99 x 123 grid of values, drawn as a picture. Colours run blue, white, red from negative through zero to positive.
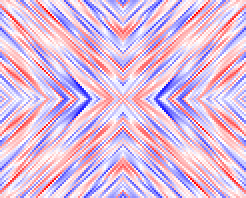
Mirror symmetry: left to right and top to bottom. Histogram: bell-shaped. Seam: none.
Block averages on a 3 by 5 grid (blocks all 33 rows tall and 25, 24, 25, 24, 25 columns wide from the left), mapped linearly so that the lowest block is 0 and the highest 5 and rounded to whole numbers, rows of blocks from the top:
4 3 2 3 4 | 4 0 5 0 4 | 4 3 2 3 4
